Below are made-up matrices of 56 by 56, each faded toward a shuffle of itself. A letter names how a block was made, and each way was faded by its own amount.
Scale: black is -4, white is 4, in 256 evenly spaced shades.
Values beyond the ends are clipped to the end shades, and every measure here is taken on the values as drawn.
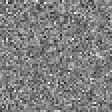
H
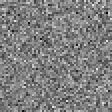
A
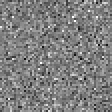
H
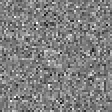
H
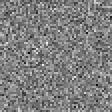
A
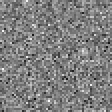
H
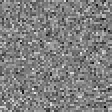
H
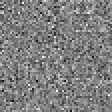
H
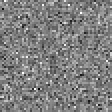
H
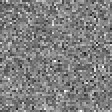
H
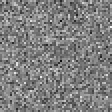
A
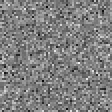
H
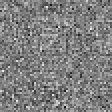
H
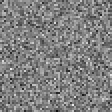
A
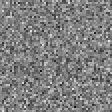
H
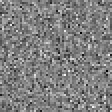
H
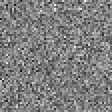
A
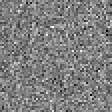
H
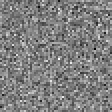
A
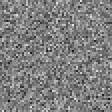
A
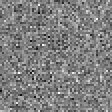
H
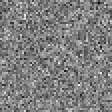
A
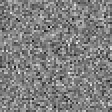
A
